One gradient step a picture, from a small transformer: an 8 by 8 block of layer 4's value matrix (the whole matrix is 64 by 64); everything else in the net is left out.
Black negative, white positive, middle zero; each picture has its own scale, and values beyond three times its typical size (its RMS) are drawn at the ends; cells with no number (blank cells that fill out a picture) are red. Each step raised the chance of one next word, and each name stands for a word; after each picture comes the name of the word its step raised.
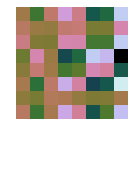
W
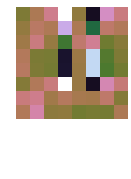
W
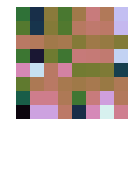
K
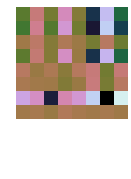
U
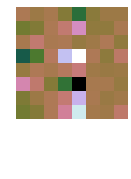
K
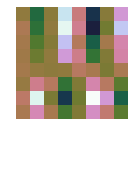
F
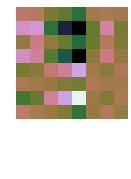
U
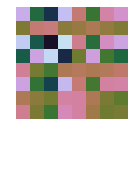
W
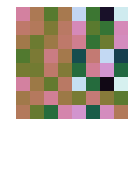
W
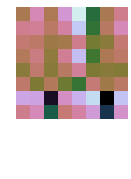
F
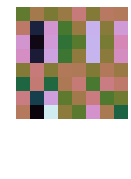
K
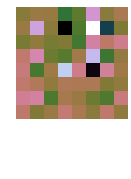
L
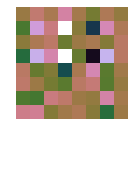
U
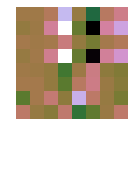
U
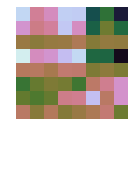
F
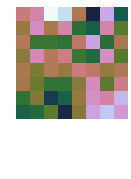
F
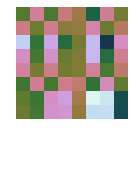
K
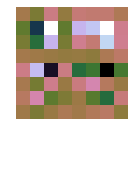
L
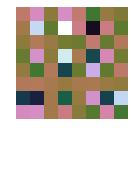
U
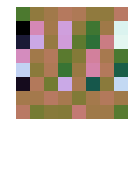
L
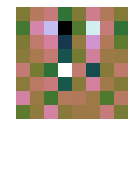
L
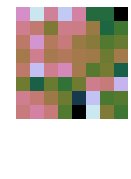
F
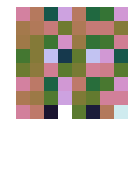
W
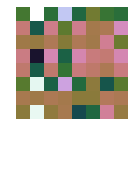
W
